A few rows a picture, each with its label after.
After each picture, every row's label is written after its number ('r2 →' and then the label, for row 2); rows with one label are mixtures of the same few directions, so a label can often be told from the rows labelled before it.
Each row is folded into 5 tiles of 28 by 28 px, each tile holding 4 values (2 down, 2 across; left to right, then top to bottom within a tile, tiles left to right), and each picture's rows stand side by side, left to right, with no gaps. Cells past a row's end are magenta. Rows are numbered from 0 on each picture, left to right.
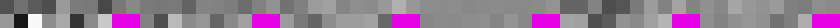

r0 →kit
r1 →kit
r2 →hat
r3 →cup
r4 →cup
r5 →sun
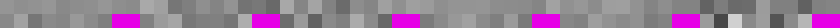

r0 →kit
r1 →hat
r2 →kit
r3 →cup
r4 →cup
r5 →kit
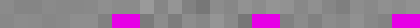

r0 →sun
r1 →kit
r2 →kit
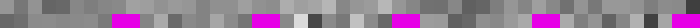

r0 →kit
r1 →kit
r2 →kit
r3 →cup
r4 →cup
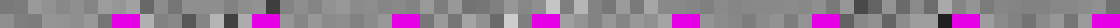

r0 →hat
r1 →cup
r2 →kit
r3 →cup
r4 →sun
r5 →cup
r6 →sun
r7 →cup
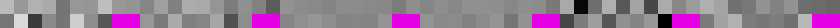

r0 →kit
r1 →cup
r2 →hat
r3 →cup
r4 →sun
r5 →hat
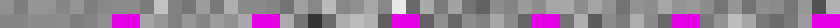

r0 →sun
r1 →sun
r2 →hat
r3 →kit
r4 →kit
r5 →hat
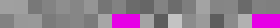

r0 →hat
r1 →kit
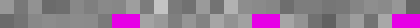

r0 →kit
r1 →sun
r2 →cup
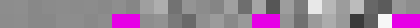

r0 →hat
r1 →hat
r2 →sun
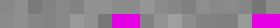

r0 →sun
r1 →hat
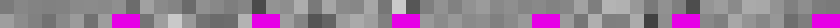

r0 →cup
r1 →hat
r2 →hat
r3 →kit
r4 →cup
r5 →cup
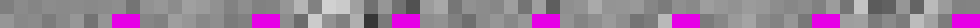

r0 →cup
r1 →cup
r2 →cup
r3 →hat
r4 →sun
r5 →cup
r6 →sun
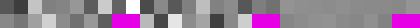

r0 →hat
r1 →kit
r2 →cup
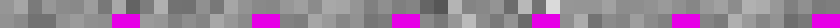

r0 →hat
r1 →sun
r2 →cup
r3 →hat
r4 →kit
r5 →cup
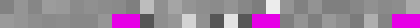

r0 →kit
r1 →cup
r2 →cup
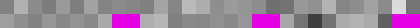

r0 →sun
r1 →kit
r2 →hat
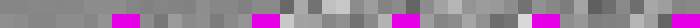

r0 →cup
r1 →kit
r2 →kit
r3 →sun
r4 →sun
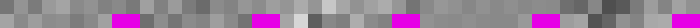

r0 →kit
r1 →kit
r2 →kit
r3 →sun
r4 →cup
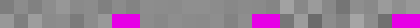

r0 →kit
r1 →cup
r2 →kit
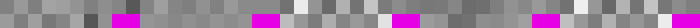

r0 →cup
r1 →sun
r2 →sun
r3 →cup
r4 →sun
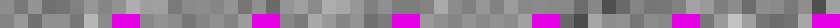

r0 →cup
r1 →hat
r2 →cup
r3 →sun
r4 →kit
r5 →hat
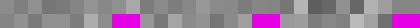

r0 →cup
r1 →kit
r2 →sun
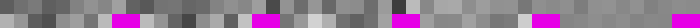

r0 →cup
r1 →cup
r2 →hat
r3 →sun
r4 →sun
